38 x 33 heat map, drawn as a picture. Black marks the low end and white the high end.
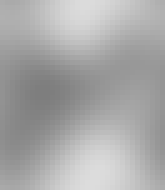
The middle left is the ninth with the lowest average. The field is smooth, with broad soft blobs. No row or column stands out.
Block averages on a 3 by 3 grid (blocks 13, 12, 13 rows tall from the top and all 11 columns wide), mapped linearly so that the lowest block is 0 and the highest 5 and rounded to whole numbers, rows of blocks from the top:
353
012
254
